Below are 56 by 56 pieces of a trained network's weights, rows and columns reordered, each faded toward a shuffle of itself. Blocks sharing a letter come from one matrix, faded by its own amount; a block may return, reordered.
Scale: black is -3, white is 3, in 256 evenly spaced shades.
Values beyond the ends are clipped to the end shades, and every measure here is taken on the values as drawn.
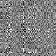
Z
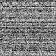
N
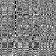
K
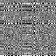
K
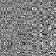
Z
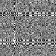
K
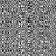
Z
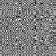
Z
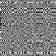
K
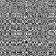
K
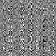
Z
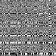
K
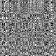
Z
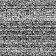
N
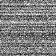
N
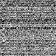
N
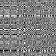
K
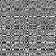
K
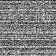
N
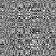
Z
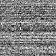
N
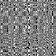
Z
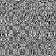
Z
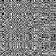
Z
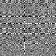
K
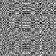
K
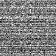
N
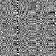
K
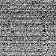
N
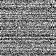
N
